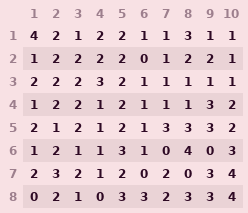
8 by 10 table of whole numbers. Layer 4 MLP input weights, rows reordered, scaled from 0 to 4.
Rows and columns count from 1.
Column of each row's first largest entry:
1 2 4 9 7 8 10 10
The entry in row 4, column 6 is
1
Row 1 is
4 2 1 2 2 1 1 3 1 1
